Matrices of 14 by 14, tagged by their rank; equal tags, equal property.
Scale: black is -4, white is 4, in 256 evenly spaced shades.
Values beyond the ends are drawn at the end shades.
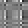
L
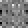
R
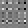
L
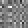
R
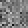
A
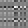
L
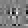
R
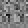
A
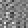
A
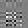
L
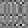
R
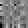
R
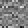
A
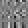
R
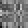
R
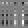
L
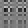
L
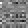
A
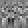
A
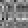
R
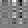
L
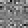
A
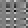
L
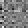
A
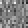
A
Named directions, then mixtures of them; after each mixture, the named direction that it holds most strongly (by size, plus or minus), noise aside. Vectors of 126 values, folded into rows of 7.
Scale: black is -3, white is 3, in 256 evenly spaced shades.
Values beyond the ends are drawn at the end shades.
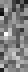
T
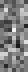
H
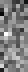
T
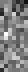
T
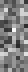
H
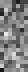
T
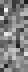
T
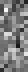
T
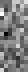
T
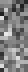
T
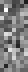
H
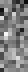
T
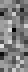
H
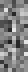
H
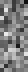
T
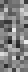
H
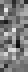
H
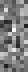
H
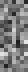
H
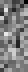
T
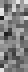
T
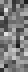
T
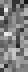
T
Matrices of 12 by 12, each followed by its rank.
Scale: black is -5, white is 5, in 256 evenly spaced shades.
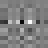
one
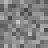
full rank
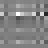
one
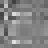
two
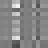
one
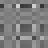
one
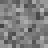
full rank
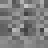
two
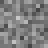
full rank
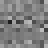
two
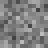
full rank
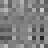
two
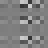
one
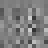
two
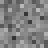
full rank
